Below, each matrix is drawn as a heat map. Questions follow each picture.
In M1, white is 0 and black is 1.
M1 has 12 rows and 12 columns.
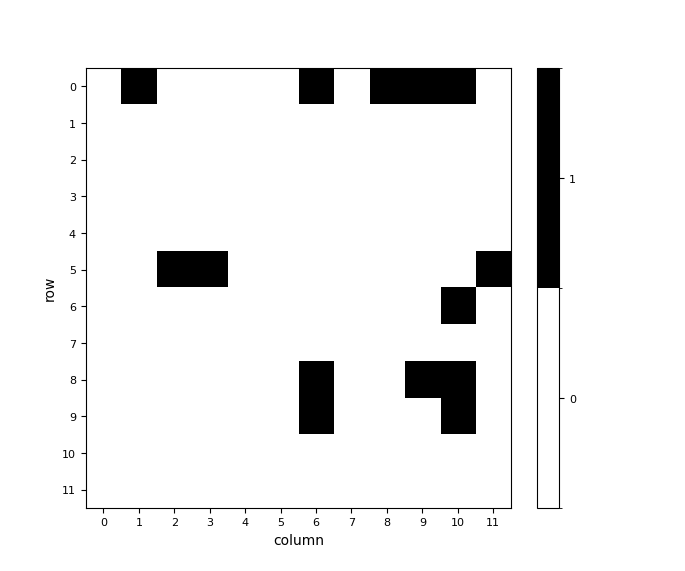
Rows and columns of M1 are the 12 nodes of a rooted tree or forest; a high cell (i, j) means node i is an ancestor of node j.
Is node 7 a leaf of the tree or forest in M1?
yes
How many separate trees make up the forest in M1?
4
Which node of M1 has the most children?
5
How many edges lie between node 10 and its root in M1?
4
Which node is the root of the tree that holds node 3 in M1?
5
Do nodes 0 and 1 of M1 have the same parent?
no
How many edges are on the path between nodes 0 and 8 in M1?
1
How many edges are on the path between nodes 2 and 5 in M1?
1
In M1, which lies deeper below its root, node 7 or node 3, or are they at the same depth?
node 3
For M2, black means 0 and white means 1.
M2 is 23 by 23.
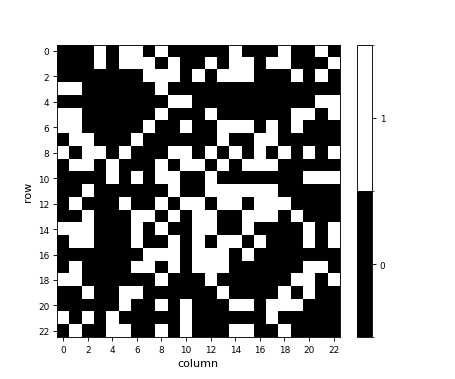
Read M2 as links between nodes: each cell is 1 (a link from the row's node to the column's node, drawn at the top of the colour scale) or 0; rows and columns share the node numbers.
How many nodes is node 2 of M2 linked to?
9
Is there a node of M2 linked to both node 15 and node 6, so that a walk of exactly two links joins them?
yes
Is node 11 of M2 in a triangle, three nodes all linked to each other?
yes
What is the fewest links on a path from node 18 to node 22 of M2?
1
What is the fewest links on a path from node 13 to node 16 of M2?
1
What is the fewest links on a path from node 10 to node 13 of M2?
2
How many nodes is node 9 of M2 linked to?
10
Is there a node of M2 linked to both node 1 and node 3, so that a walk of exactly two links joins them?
no
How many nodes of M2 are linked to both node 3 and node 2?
1
